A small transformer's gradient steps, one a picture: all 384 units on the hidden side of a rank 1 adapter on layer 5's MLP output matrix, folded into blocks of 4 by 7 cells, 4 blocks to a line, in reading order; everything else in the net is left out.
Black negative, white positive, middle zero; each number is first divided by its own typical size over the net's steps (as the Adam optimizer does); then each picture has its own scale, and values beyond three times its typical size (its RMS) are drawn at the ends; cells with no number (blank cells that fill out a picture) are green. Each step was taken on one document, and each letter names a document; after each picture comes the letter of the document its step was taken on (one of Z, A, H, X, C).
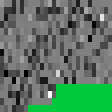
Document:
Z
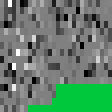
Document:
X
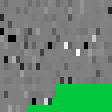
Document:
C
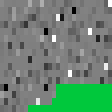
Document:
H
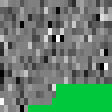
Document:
Z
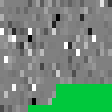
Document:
C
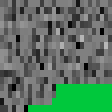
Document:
Z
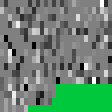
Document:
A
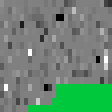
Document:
H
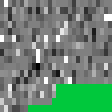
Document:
Z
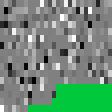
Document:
X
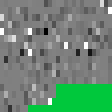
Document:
C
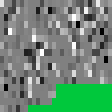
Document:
X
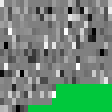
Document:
Z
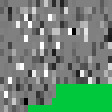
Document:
A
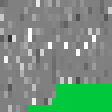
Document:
C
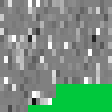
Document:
C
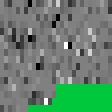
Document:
C
